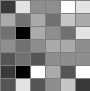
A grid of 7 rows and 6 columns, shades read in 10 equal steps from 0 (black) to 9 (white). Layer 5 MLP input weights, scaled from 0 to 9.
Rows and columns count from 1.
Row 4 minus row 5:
2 0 2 1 1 0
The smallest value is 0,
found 2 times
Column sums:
25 28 37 36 41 43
